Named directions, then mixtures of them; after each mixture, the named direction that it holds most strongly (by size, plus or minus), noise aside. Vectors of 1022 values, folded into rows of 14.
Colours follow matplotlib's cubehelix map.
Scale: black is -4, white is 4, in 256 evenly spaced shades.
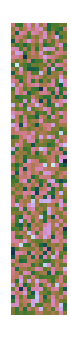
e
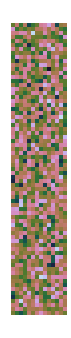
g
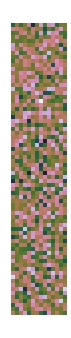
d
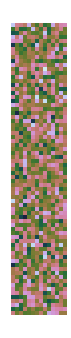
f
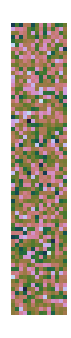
d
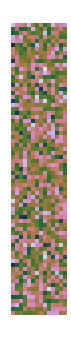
f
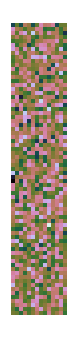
d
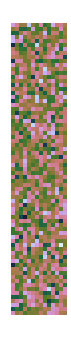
f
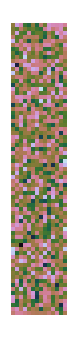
e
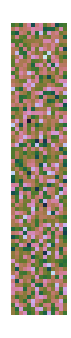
d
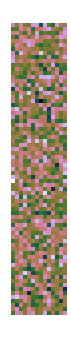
d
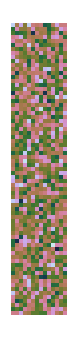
g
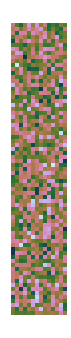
e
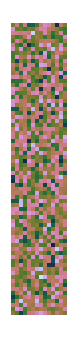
g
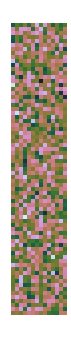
f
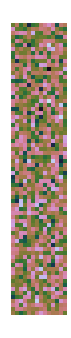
g
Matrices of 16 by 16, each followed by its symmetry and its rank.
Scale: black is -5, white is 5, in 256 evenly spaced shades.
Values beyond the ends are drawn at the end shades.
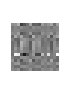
neither, rank two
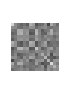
symmetric, rank three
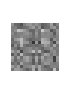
neither, rank three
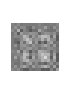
symmetric, rank three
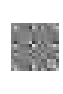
symmetric, rank two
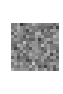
neither, full rank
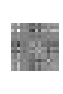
symmetric, rank two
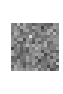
neither, full rank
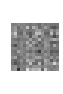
neither, rank three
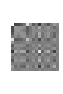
symmetric, rank two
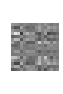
neither, rank two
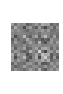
symmetric, rank three
